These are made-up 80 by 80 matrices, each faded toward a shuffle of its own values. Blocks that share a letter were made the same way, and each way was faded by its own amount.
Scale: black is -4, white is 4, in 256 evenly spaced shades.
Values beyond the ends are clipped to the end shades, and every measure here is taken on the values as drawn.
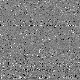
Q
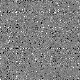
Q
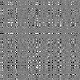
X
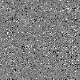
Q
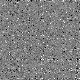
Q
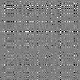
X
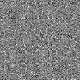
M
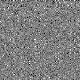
M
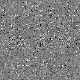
Q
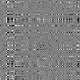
X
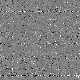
Q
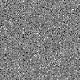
M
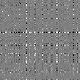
X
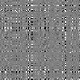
X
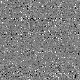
Q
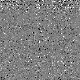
Q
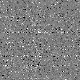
Q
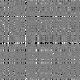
X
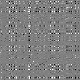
X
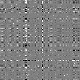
X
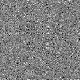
M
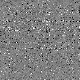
Q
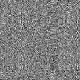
M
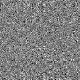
M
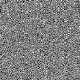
M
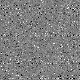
Q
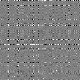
X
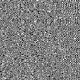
M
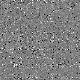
Q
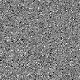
M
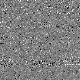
Q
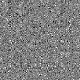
M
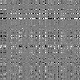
X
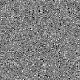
M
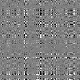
X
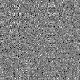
M
